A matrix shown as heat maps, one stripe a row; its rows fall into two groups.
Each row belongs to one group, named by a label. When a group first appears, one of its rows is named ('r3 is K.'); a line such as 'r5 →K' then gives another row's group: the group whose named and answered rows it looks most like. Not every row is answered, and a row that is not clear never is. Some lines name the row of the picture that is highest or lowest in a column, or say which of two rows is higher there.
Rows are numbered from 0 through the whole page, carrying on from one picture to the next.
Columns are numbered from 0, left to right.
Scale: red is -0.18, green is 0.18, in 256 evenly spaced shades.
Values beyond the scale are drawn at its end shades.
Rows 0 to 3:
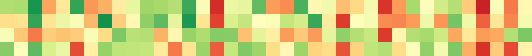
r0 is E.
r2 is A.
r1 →E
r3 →E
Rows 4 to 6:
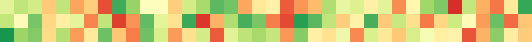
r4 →A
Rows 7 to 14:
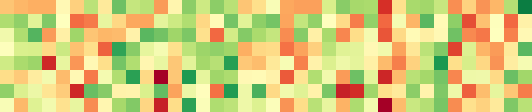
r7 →A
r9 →E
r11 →A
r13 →E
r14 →A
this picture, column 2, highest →9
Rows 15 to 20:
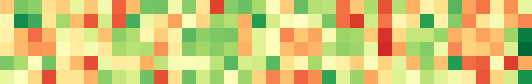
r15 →E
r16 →E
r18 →A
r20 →A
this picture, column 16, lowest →20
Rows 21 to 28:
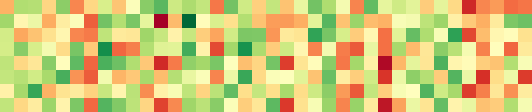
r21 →E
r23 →E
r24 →E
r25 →A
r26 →E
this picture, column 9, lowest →24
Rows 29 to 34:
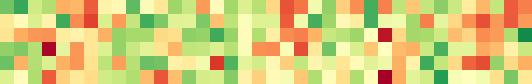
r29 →E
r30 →E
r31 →A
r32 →A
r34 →A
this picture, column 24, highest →31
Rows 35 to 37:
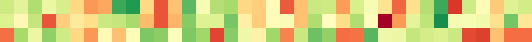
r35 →A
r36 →A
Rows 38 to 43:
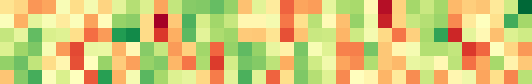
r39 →A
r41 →E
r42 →E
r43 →E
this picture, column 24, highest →38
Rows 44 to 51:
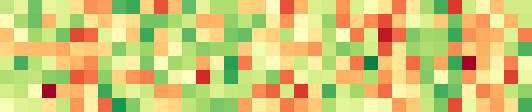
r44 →A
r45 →E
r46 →E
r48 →E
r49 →E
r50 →A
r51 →A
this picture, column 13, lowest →49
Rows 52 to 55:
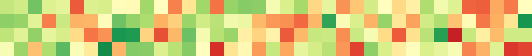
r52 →E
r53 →A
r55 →E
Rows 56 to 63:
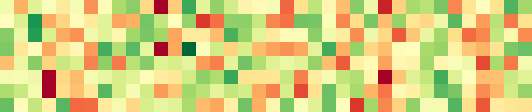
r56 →A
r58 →E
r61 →A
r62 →A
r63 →E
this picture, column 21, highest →57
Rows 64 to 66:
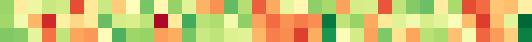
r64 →E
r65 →A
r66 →A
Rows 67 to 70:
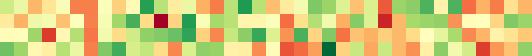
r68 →A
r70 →A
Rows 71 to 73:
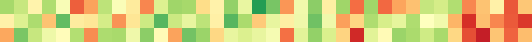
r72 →E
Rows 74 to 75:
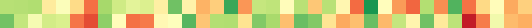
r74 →E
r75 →E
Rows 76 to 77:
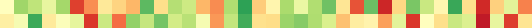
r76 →E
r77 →E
